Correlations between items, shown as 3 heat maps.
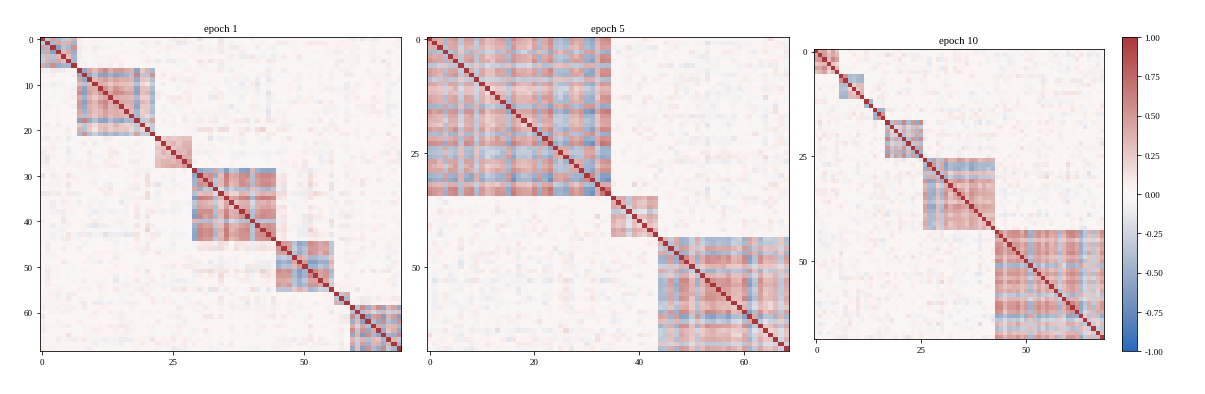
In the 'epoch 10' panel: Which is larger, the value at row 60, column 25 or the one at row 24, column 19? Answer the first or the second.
the first
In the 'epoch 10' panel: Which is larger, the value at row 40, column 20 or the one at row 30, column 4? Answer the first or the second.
the first
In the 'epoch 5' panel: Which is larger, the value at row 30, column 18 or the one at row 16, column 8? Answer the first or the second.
the second
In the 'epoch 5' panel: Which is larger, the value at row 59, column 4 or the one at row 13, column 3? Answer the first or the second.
the first
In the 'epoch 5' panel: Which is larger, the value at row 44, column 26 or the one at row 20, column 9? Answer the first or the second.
the first
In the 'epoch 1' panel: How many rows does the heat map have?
69
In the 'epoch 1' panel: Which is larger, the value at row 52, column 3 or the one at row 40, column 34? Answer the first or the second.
the first
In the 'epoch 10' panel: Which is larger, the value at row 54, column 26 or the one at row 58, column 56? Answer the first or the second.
the first
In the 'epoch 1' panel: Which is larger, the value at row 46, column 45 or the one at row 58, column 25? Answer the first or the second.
the first
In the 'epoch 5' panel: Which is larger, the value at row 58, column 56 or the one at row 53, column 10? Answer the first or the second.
the first
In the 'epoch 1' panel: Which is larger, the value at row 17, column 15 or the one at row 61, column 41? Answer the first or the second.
the first
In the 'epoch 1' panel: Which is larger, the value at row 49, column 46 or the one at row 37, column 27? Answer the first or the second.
the second
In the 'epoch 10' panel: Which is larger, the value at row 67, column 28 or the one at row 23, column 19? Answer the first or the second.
the second
